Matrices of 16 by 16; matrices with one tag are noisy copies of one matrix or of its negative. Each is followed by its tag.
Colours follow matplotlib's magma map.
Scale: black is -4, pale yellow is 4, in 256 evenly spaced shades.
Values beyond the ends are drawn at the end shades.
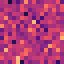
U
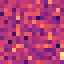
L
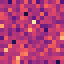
U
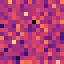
U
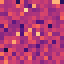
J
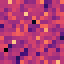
U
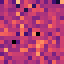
J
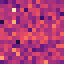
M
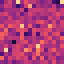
J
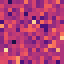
U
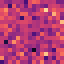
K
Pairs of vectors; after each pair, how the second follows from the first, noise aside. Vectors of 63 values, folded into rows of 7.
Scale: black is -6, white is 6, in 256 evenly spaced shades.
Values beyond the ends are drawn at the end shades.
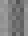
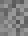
shuffled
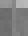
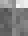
scaled up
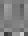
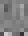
negated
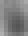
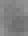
shrunk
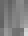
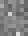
shuffled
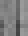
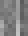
negated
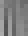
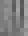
reversed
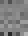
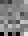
scaled up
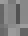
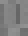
shrunk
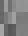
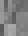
negated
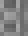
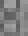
negated
